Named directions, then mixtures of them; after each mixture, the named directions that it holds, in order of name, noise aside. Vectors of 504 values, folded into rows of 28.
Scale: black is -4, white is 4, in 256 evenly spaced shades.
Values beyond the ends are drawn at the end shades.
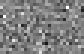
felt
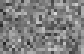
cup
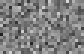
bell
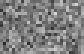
cup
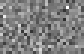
bell, felt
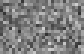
bell, cup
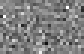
felt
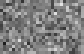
cup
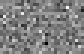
bell, felt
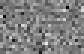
felt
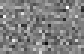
felt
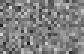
bell, cup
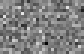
bell, felt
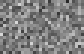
bell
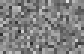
bell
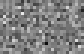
bell, felt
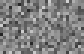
bell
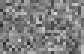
cup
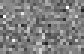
felt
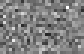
cup, felt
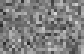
cup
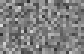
bell, cup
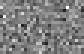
felt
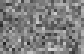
cup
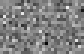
bell, felt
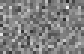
bell, felt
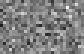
cup, felt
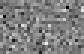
felt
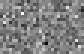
bell, felt
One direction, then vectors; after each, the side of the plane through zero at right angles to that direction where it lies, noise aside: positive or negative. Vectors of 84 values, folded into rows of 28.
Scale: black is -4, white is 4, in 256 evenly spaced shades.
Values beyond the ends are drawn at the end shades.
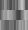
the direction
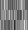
positive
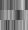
positive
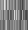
negative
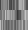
positive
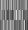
negative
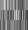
negative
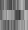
positive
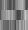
positive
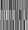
positive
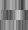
negative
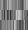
negative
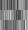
positive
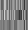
positive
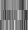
negative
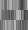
negative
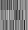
positive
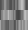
positive
